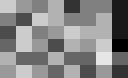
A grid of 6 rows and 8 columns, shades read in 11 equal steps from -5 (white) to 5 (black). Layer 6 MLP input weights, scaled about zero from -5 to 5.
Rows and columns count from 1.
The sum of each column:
-3 -7 -4 -4 -3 0 -12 21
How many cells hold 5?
1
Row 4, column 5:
-2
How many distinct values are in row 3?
6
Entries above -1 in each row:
5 5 3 3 5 3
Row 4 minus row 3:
-1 0 -1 3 1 1 -1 1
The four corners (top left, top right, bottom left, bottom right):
-3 4 -1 3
